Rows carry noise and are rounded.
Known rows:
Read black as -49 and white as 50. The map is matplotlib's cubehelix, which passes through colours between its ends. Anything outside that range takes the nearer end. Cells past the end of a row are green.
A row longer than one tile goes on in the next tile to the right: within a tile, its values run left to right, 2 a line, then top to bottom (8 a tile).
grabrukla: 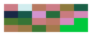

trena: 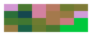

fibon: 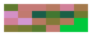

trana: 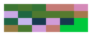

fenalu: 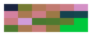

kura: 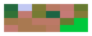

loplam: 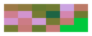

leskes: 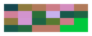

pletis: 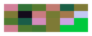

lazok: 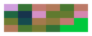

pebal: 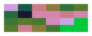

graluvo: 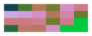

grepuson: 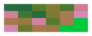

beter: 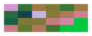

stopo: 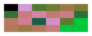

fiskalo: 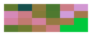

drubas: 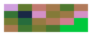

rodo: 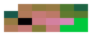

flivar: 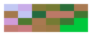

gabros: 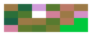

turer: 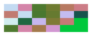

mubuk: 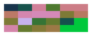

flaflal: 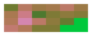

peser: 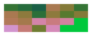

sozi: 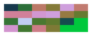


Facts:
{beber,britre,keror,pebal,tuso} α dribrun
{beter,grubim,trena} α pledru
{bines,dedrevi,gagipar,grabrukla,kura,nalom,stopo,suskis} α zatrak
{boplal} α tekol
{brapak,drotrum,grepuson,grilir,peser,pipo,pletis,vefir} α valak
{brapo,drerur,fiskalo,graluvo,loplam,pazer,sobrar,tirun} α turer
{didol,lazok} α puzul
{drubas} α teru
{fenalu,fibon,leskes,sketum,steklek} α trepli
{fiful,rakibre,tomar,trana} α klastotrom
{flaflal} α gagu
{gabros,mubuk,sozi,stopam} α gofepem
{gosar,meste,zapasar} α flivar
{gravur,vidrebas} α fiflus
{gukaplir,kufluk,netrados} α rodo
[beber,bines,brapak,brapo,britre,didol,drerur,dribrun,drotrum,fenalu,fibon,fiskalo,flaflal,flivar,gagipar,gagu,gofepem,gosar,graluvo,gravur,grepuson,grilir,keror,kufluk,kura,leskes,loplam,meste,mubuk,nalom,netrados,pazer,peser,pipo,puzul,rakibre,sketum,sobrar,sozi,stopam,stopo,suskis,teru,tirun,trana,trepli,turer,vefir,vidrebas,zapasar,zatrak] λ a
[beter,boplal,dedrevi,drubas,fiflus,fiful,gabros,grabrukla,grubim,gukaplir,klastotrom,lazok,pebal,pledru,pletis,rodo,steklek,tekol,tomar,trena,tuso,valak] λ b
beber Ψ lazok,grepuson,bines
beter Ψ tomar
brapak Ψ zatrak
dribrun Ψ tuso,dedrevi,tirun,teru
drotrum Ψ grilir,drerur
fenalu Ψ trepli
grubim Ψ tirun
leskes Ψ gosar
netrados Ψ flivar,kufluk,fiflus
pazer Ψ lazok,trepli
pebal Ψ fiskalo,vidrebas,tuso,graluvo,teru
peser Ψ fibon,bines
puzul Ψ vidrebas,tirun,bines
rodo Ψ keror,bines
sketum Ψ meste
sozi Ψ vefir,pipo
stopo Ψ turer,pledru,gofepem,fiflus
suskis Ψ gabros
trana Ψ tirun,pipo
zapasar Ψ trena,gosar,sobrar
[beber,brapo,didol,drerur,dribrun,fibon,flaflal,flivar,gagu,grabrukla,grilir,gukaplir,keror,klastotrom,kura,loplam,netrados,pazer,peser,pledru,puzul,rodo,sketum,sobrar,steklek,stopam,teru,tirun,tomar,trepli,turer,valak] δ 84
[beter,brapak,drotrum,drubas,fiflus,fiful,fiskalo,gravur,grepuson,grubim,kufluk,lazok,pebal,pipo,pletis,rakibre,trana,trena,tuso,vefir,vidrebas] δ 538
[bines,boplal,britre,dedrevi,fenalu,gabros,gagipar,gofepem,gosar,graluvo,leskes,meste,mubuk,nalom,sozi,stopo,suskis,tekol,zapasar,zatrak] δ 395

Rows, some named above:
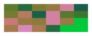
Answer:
beber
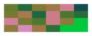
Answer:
beber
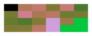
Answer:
bines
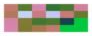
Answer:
gofepem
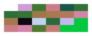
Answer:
valak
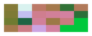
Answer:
zatrak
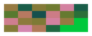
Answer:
beber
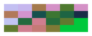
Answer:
trepli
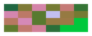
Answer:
britre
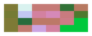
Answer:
zatrak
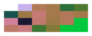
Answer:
pledru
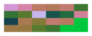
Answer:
tomar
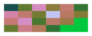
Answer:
britre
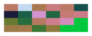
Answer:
grabrukla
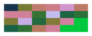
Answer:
leskes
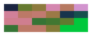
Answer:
fenalu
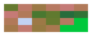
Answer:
sketum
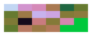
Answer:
tekol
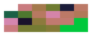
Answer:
fiflus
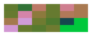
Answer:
stopam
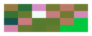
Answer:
gabros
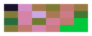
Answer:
suskis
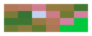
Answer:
boplal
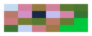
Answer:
dribrun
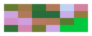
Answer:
tirun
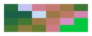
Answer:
dedrevi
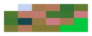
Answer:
klastotrom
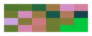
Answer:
pazer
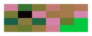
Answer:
grubim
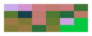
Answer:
steklek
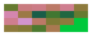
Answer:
fibon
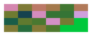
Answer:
fiful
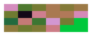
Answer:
grubim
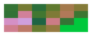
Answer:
netrados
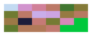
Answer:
tekol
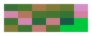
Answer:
rakibre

